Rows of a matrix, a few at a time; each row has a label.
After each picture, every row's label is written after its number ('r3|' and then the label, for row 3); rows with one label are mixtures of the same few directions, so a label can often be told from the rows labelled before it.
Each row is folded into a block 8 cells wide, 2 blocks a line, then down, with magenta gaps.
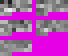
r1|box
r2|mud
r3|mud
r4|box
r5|mud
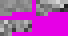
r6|box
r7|mud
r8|mud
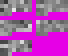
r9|mud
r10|mud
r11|mud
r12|box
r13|mud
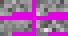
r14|box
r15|box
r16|mud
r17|box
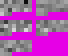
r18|box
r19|mud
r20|mud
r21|box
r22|box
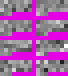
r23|mud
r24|box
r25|mud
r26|mud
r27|mud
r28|mud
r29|mud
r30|box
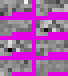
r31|box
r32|mud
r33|mud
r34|box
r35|box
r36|mud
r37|box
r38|box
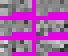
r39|mud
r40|box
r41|box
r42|mud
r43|mud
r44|mud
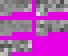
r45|mud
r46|box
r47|box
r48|mud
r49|mud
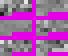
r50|box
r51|mud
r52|mud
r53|box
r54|box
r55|mud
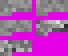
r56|mud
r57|box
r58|box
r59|mud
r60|mud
